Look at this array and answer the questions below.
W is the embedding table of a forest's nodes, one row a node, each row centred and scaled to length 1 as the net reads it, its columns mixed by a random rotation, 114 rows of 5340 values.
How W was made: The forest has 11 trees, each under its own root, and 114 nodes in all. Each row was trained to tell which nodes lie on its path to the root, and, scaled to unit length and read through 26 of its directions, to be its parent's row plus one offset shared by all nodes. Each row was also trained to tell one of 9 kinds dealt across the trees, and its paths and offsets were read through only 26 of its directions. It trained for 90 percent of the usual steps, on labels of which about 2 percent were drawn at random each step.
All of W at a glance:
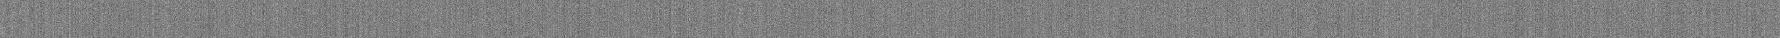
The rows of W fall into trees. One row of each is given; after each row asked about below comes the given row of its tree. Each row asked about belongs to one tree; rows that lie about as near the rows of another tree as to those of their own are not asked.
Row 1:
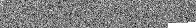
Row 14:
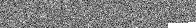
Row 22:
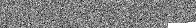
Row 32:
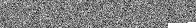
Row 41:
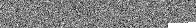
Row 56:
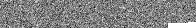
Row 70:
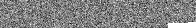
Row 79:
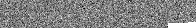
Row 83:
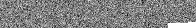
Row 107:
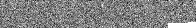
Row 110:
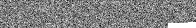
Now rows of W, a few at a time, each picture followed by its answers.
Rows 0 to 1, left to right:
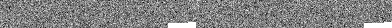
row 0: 83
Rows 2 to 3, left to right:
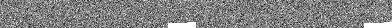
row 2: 14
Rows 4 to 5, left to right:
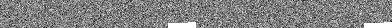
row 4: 1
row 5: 56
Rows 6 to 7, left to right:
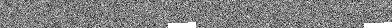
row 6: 41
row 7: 79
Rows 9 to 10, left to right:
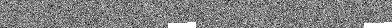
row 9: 1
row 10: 110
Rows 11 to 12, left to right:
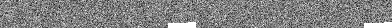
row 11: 56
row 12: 1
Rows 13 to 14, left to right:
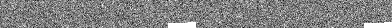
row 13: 107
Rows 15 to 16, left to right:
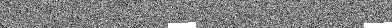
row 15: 14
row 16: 107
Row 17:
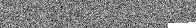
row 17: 14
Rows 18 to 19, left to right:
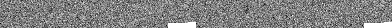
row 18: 79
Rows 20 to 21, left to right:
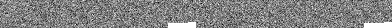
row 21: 107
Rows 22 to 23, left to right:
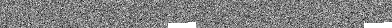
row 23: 56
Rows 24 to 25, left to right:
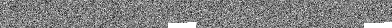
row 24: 32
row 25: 41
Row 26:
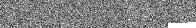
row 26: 56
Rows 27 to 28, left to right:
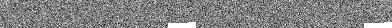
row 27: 32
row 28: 79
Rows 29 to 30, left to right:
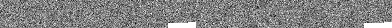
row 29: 14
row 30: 56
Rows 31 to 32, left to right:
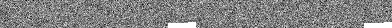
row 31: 110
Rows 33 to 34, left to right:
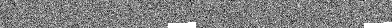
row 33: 22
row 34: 107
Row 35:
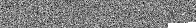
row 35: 41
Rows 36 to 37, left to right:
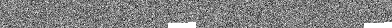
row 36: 107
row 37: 14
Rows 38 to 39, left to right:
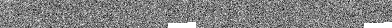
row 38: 32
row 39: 32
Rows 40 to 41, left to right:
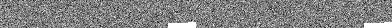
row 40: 56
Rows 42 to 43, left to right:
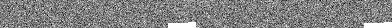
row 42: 79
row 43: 107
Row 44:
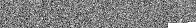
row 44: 79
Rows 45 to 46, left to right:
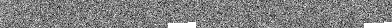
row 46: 56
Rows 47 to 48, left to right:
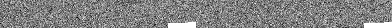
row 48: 83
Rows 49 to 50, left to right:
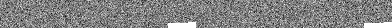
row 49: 83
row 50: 22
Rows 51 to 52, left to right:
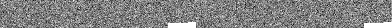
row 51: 107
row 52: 1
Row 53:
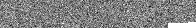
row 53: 56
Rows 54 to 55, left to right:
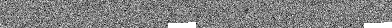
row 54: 41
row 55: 79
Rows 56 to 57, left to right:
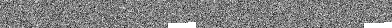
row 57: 79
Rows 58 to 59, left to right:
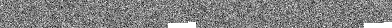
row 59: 79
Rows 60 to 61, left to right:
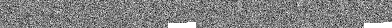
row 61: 110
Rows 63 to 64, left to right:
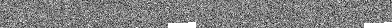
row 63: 14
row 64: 1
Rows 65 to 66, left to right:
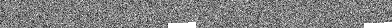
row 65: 79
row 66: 14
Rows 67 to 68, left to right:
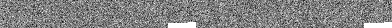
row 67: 32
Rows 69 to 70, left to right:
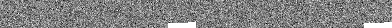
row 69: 22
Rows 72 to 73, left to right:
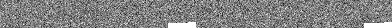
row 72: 1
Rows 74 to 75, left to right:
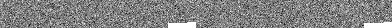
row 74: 1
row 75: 1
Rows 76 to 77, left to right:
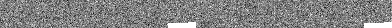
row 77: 1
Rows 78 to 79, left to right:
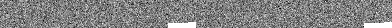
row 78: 70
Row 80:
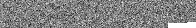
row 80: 1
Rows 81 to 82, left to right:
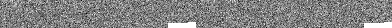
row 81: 107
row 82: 79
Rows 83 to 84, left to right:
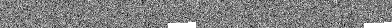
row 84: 56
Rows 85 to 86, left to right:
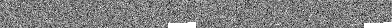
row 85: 32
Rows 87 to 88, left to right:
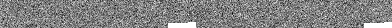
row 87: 32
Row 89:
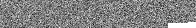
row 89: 1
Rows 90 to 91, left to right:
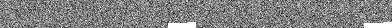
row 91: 107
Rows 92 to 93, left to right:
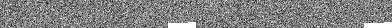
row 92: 56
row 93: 107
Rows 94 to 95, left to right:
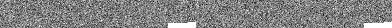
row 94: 32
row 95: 1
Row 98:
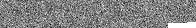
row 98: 32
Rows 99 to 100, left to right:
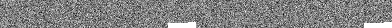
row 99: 107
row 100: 32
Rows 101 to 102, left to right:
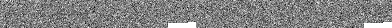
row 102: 32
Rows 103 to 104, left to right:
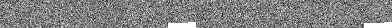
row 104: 79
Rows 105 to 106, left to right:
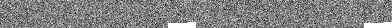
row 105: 79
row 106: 32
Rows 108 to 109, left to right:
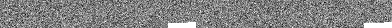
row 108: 56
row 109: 83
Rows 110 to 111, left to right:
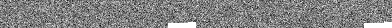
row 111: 56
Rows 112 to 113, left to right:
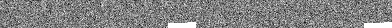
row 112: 110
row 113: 22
